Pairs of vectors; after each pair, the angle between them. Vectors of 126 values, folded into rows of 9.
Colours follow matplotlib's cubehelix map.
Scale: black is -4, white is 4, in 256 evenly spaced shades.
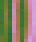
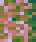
partly opposed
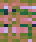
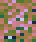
orthogonal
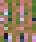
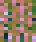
nearly parallel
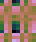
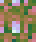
nearly opposite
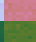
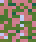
orthogonal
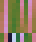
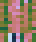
nearly opposite
